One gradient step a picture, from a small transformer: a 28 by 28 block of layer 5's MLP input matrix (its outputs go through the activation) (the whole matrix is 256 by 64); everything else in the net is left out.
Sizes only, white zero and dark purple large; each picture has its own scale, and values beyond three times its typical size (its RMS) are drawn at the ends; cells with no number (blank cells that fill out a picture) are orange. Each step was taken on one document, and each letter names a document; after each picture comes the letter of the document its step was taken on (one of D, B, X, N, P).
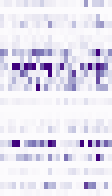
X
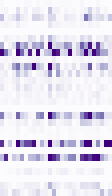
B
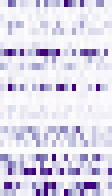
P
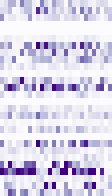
P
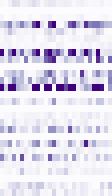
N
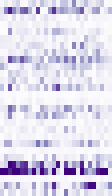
P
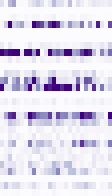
N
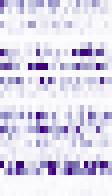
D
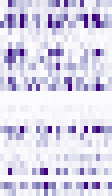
P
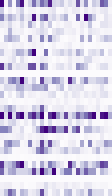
D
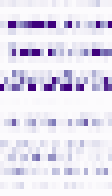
N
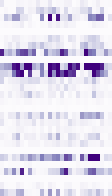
B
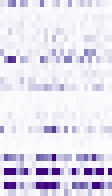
P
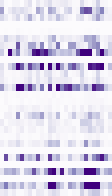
B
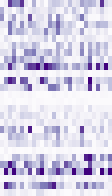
P
